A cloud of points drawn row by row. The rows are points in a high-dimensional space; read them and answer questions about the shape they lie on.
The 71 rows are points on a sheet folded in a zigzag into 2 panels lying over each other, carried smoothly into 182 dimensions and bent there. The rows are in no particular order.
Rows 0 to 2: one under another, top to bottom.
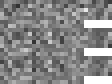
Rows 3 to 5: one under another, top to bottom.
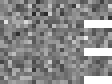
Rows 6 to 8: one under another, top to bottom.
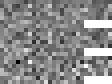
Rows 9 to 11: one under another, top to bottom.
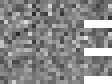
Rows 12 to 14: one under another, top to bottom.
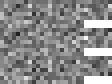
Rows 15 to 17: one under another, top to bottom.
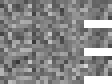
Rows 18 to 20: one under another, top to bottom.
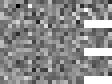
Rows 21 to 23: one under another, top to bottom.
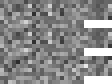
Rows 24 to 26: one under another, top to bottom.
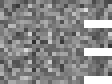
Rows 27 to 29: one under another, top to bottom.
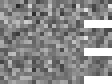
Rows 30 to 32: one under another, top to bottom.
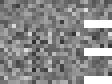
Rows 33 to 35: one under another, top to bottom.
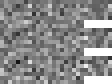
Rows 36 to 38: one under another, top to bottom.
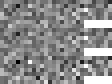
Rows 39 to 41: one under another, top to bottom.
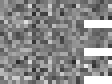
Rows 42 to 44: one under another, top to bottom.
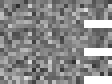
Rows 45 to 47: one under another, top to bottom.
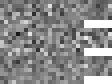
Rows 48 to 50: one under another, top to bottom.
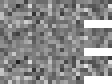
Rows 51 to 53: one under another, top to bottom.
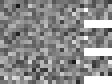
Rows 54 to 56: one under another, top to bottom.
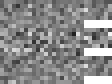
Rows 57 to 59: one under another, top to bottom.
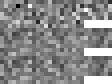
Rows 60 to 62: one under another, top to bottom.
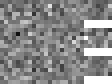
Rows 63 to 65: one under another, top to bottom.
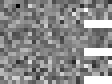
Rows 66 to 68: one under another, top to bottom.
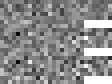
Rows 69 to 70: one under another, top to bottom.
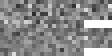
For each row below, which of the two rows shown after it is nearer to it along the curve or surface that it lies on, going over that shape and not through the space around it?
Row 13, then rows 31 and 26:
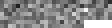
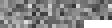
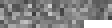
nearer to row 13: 26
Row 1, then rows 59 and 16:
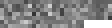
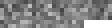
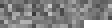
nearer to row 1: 59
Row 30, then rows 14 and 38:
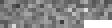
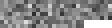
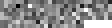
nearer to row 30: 38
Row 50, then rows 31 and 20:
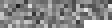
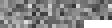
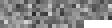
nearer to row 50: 31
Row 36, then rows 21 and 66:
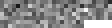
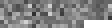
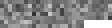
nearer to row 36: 21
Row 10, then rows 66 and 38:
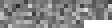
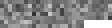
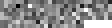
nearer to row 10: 38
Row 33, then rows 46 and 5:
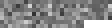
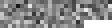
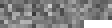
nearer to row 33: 46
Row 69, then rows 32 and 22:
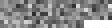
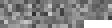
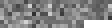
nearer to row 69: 32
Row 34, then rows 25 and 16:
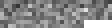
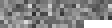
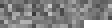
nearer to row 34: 25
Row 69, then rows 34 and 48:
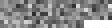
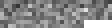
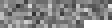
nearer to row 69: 48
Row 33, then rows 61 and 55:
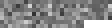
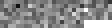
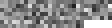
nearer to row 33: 55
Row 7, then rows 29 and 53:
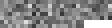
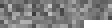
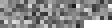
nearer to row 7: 53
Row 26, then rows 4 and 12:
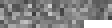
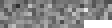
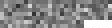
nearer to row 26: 12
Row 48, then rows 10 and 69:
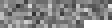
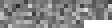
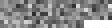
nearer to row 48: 10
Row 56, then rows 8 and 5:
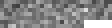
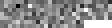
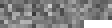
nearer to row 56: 8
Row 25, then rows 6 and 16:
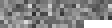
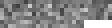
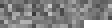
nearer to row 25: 6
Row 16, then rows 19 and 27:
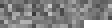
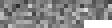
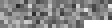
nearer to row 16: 27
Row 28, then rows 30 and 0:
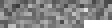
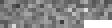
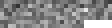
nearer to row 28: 0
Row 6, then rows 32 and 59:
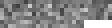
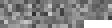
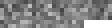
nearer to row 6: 59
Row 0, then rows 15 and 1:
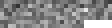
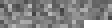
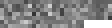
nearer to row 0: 1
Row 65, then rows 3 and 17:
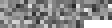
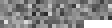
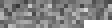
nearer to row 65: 3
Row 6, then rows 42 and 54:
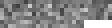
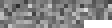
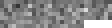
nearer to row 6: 42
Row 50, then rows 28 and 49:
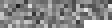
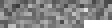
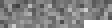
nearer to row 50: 28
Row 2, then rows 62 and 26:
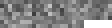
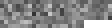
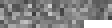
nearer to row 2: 62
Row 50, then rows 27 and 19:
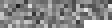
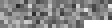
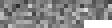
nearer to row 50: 19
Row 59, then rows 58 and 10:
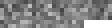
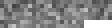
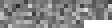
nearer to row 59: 58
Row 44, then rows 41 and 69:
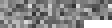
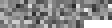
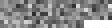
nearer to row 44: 41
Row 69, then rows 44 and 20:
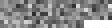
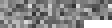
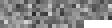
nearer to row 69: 20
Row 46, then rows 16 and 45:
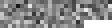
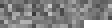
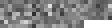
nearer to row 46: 45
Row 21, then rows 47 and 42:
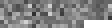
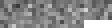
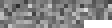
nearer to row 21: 42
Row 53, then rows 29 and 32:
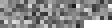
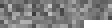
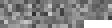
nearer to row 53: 32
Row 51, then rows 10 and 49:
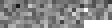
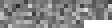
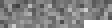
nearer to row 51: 49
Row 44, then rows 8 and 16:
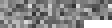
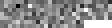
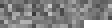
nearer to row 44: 8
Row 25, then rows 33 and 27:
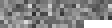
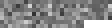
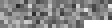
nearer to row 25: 33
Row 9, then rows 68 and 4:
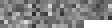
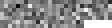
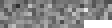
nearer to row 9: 68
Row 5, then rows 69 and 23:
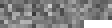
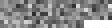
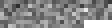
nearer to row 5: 69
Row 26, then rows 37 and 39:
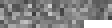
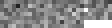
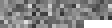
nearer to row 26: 39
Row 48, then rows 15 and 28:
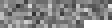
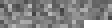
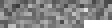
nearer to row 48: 28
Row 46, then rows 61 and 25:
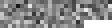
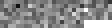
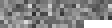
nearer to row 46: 25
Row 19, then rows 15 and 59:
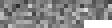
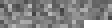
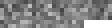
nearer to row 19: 59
